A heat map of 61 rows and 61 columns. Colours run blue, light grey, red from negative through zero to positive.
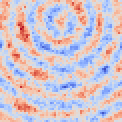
The field is mottled with small blotches. No overall slope runs across the table. The histogram is bell-shaped. Concentric rings centre on the top middle. No row or column stands out.
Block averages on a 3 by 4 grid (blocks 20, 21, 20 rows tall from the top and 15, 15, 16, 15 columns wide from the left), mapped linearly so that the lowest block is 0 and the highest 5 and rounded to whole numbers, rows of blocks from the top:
5022
3201
3111
